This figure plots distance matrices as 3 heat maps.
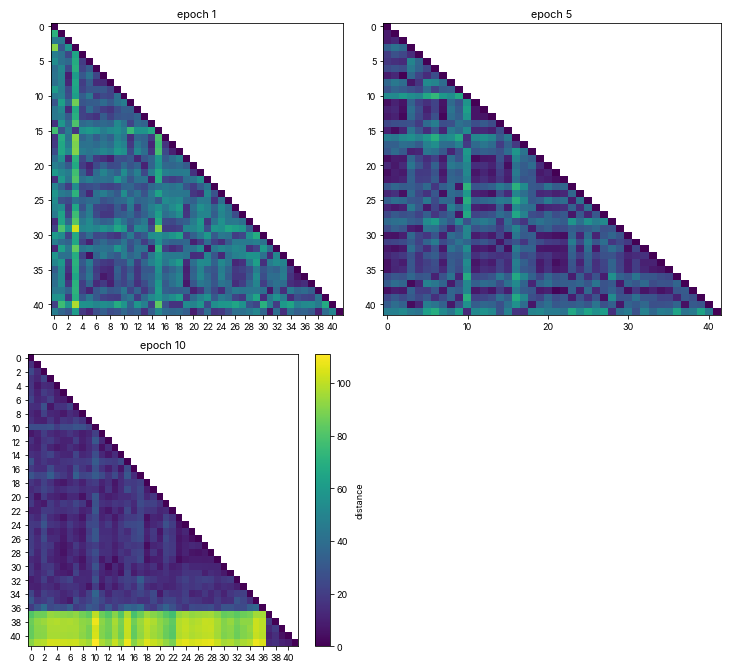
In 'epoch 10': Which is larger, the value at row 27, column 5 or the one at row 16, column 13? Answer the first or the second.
the second
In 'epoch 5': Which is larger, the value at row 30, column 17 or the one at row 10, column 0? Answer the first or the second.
the second
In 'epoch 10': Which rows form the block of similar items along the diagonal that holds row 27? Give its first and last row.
0 to 36
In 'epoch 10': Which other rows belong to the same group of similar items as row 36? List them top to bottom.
0, 1, 2, 3, 4, 5, 6, 7, 8, 9, 10, 11, 12, 13, 14, 15, 16, 17, 18, 19, 20, 21, 22, 23, 24, 25, 26, 27, 28, 29, 30, 31, 32, 33, 34, 35
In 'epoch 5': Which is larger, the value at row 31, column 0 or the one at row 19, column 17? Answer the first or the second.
the second
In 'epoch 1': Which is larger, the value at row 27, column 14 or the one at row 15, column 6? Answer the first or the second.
the second
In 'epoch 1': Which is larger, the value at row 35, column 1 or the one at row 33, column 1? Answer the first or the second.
the first
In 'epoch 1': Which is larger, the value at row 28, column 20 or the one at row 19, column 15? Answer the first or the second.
the second
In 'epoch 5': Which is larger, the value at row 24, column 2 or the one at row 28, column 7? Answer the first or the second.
the second
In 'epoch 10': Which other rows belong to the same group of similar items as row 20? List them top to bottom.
0, 1, 2, 3, 4, 5, 6, 7, 8, 9, 10, 11, 12, 13, 14, 15, 16, 17, 18, 19, 21, 22, 23, 24, 25, 26, 27, 28, 29, 30, 31, 32, 33, 34, 35, 36
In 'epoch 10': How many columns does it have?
42
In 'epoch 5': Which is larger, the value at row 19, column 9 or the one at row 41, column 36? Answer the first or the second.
the second
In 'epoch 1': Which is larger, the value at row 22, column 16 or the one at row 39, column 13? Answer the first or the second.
the second
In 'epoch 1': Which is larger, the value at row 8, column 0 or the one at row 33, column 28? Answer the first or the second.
the second
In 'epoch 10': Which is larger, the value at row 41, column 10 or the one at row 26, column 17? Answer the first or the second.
the first
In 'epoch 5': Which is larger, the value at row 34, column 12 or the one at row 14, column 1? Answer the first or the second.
the second
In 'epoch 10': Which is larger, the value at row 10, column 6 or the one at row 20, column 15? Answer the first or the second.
the first
